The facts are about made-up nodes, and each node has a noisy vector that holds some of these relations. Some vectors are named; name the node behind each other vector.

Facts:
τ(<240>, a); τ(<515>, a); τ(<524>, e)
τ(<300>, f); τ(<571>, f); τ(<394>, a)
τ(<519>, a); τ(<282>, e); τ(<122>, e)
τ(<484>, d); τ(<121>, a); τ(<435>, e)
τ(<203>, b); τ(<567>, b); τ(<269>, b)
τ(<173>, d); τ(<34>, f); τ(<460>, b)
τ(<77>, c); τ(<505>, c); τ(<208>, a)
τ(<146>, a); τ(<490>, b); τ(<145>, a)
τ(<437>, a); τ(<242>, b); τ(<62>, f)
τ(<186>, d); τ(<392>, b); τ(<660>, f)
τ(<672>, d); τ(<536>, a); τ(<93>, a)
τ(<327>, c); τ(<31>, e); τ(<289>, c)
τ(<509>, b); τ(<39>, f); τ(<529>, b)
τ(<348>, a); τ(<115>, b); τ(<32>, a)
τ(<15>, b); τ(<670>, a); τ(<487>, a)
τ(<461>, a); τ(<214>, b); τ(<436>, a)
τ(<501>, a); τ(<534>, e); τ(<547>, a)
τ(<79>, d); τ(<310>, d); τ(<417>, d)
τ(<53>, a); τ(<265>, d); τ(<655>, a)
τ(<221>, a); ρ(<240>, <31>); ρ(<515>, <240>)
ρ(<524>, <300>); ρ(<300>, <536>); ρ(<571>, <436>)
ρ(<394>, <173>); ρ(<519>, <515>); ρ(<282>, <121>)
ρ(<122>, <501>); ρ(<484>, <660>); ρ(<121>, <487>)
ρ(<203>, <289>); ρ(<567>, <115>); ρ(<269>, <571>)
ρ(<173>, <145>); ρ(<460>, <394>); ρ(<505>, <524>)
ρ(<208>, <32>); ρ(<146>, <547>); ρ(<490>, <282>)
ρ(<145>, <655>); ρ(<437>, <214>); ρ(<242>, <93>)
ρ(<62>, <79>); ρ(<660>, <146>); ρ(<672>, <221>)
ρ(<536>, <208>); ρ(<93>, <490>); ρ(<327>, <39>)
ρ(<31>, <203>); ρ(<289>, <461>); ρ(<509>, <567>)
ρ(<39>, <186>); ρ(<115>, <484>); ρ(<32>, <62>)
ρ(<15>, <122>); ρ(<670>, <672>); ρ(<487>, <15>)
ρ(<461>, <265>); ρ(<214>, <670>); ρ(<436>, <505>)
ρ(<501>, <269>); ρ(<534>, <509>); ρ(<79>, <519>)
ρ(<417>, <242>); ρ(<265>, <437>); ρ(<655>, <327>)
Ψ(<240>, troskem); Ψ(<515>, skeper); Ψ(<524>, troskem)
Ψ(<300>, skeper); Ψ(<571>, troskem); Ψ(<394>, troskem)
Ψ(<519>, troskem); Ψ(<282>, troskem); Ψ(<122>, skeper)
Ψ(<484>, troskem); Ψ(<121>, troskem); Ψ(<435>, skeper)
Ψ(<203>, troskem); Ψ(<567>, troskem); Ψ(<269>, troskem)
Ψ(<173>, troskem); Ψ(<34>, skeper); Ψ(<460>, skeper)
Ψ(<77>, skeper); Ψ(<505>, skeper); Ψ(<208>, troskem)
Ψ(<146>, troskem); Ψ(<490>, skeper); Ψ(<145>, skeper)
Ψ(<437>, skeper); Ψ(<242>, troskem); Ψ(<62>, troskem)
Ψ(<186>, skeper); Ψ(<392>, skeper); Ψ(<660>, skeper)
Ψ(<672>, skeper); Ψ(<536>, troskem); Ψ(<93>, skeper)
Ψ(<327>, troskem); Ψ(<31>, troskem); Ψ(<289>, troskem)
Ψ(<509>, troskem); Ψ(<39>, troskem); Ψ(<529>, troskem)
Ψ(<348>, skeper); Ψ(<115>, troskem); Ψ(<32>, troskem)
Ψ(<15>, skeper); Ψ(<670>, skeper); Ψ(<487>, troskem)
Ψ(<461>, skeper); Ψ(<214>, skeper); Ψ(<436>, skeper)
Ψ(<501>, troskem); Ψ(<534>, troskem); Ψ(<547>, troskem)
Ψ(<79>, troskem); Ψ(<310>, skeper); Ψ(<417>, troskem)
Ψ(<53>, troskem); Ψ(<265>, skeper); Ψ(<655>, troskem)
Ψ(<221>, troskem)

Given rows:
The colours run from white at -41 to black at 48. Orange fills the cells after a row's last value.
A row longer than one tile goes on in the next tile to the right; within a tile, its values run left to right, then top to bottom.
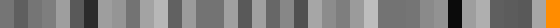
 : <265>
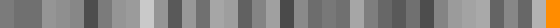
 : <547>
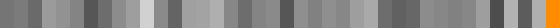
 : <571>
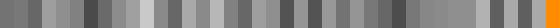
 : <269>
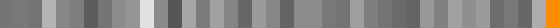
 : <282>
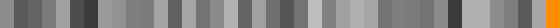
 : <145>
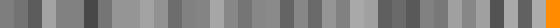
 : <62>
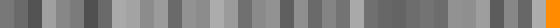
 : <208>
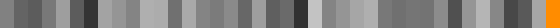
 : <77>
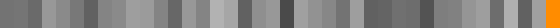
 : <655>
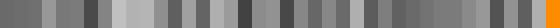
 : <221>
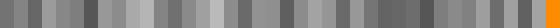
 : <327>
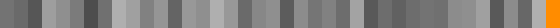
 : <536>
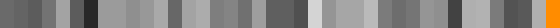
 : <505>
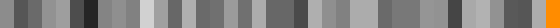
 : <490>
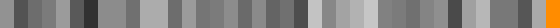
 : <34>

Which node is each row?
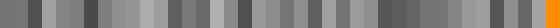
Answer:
<79>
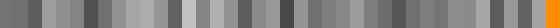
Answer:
<501>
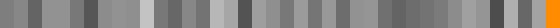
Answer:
<173>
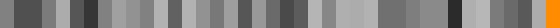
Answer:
<436>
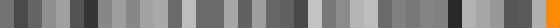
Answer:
<93>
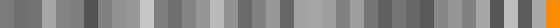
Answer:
<39>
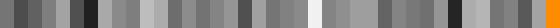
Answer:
<186>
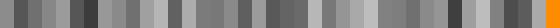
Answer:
<435>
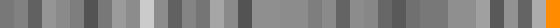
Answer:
<484>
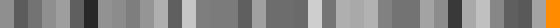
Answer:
<122>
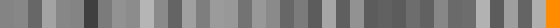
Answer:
<203>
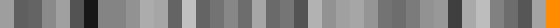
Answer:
<15>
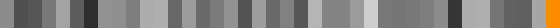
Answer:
<310>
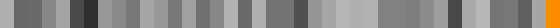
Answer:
<460>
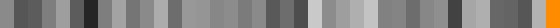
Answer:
<300>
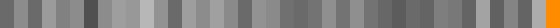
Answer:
<289>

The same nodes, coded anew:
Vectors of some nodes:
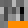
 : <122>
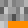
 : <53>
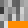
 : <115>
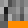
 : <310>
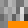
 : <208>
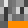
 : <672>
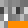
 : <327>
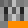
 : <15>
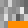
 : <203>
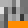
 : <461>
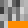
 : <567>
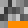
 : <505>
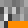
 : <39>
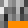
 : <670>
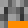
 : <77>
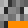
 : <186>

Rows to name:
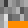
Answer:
<282>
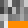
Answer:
<534>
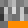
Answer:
<62>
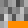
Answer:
<524>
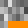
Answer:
<31>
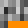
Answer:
<265>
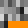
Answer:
<145>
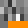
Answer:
<436>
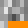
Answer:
<221>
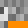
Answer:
<655>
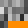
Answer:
<515>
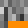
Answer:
<392>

